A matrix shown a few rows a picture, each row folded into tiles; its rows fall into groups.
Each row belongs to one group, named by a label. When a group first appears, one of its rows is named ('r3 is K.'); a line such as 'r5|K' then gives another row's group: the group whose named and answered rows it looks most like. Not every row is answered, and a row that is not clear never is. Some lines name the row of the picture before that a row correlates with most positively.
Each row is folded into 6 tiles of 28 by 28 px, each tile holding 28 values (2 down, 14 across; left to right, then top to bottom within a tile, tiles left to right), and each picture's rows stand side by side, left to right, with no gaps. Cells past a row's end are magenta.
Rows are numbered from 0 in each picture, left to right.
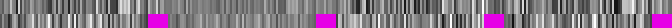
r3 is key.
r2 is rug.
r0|key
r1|key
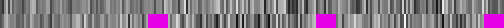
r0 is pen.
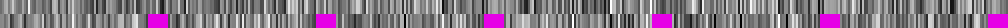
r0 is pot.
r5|key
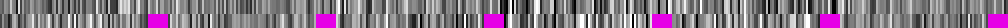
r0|key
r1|rug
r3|pen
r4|pot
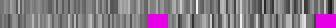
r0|key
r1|pot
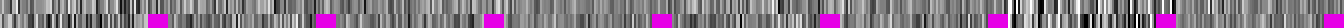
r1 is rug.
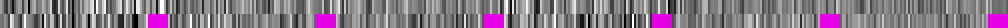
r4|pen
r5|rug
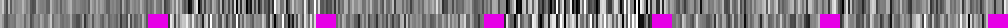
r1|rug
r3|key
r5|pen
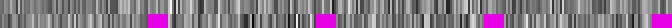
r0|key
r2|key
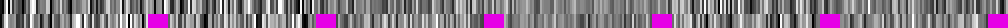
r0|pen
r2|key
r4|rug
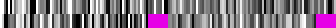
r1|pot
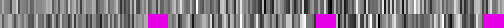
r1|pot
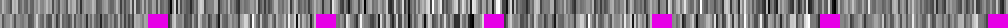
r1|pen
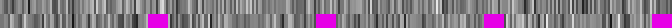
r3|rug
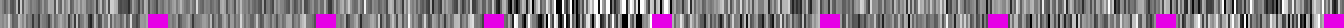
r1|pot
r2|pot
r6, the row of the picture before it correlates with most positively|2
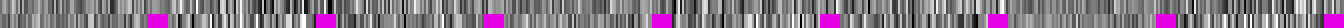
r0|key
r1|pot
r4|pen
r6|rug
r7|key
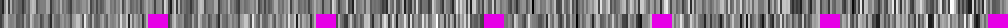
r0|pen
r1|pen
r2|key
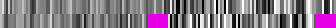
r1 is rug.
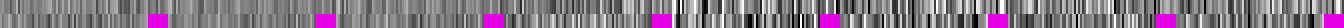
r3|key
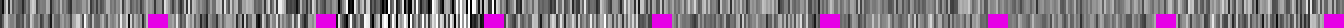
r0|pen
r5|key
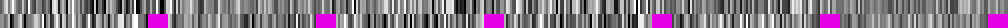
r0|pot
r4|key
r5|key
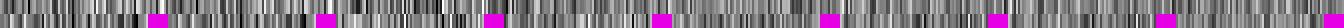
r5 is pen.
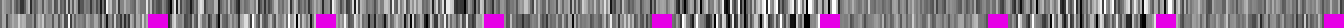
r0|rug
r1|pen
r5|pot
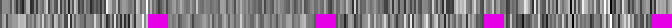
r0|rug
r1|pot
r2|key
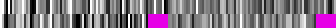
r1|pot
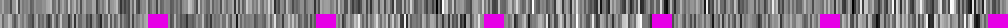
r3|pot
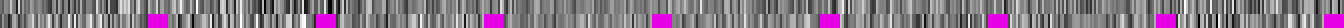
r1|pot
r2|pen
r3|pen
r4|pot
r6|rug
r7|rug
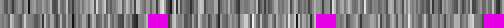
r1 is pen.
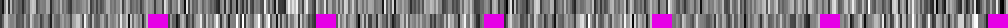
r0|pen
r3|pen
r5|pot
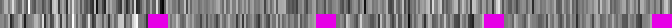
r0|pot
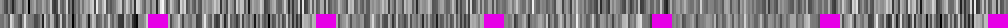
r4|pot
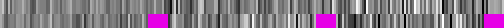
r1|pen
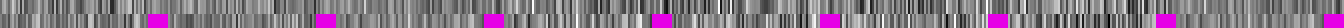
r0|key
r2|pot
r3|pot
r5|rug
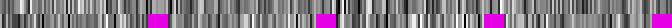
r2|pen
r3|rug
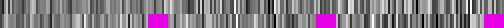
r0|pen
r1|rug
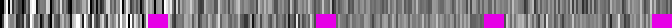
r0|pen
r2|key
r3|rug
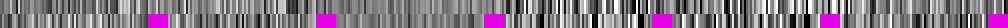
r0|key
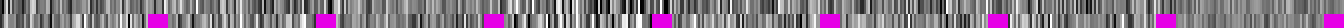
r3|pot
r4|rug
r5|rug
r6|rug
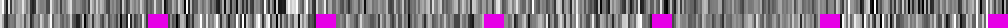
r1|key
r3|pot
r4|pen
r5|rug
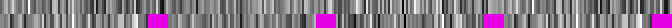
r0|pot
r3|pot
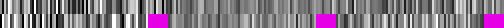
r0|rug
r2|key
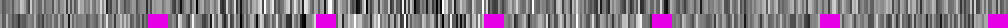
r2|rug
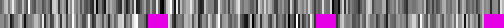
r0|pot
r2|pen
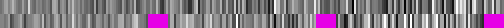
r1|rug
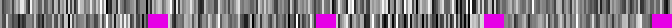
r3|pot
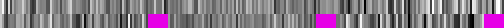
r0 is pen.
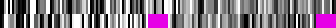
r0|pen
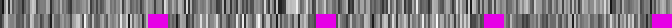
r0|pen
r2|key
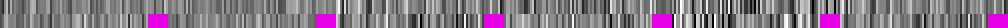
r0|pen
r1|key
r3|rug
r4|rug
